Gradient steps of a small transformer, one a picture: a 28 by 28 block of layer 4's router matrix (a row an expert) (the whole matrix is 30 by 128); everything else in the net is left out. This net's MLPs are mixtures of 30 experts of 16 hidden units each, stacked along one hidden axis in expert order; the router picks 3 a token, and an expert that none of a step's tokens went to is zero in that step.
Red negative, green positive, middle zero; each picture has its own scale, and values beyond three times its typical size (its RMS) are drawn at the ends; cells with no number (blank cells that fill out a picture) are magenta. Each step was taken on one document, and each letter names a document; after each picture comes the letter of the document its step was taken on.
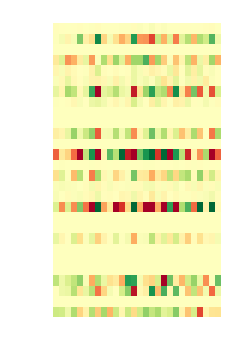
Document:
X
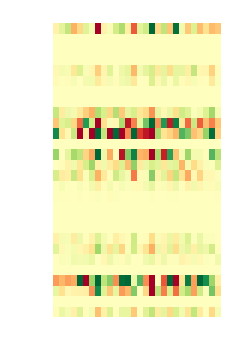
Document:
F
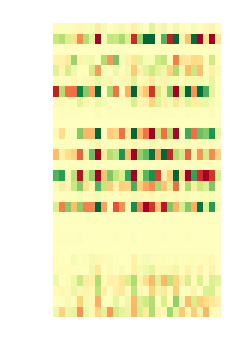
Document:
X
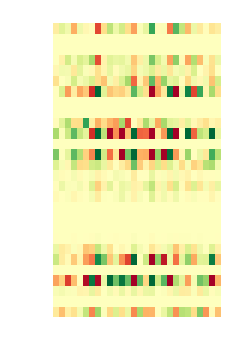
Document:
F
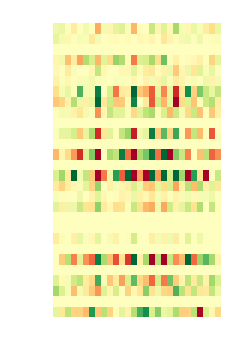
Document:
X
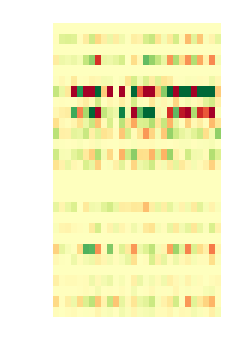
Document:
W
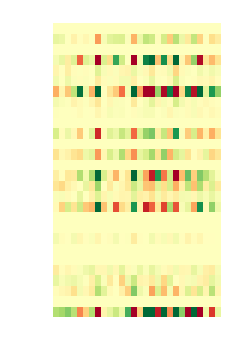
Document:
X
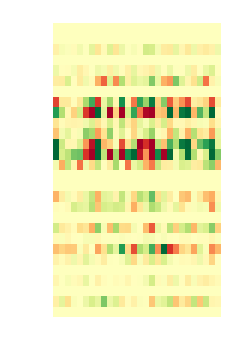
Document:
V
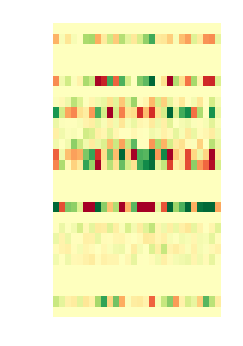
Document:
V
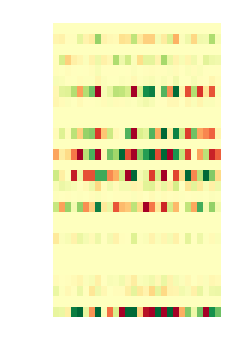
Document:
X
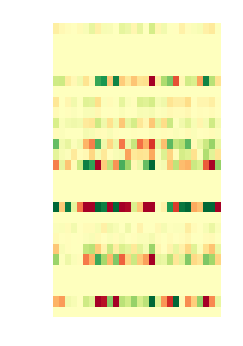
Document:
V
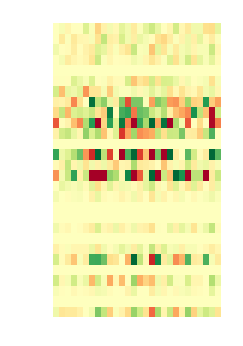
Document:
F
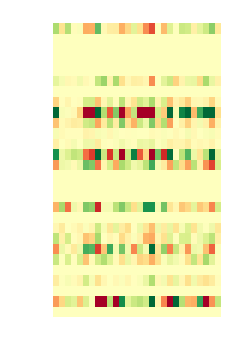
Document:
V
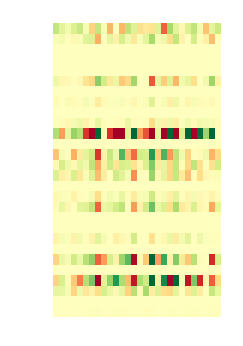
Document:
F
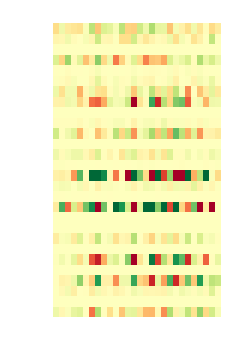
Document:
X
